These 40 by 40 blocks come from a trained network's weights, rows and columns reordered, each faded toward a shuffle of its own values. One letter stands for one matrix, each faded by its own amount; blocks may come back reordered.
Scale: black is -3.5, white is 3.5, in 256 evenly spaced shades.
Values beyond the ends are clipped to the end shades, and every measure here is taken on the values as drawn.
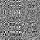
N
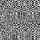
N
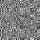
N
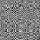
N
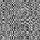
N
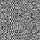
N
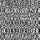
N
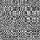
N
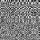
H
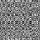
N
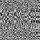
N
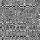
H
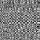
H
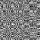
H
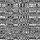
H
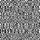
N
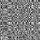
N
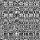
H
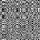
N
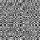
N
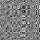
N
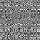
H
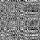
N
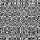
H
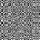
N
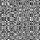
N
